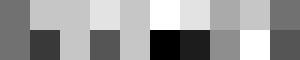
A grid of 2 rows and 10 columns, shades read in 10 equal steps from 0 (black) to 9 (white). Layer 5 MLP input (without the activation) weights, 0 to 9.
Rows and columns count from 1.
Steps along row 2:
down up down up down up up up down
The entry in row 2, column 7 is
1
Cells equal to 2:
1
